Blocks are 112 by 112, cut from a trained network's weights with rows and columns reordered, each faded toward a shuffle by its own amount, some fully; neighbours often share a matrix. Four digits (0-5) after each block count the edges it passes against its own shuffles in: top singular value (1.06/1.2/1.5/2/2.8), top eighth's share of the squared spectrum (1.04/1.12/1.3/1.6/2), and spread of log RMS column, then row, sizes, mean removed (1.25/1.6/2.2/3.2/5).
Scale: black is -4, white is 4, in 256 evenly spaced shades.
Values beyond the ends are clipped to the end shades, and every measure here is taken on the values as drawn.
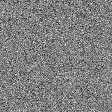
0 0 0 0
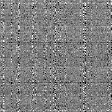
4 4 4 1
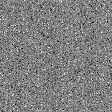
1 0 0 0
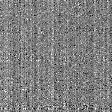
4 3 1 3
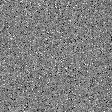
0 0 0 0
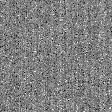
3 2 0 0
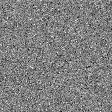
0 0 0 0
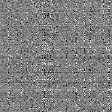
3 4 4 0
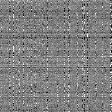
4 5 4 1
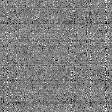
3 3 3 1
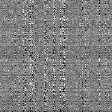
4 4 4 1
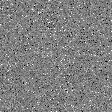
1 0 0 0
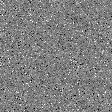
0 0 0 0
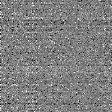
3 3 3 0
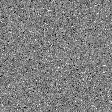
0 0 0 0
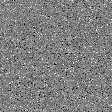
1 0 0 0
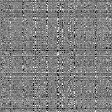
4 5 4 1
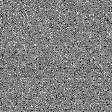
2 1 1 0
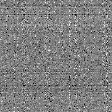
3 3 3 0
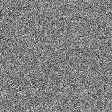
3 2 0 0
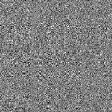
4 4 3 3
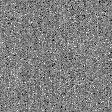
2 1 0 0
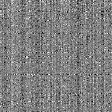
4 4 1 3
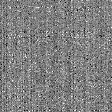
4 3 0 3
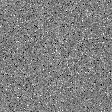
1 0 0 0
